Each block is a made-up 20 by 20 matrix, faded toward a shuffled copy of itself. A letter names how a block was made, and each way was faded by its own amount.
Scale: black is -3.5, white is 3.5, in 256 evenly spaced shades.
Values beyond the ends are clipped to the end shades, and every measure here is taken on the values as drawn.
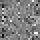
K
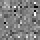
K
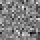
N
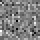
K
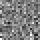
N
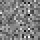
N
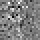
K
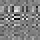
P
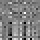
P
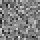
N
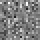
K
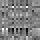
P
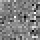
K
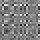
P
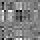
P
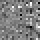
K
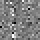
K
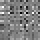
P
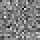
N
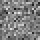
N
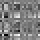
P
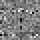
K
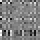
P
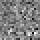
N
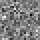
N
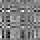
P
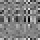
P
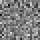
N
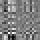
P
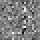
K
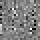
K
